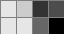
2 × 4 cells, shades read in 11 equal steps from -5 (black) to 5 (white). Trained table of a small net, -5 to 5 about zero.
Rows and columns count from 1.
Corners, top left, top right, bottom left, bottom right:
4 -2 4 -5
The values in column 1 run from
4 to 4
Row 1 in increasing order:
-3 -2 3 4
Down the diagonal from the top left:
4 4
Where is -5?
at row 2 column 4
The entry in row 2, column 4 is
-5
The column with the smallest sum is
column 4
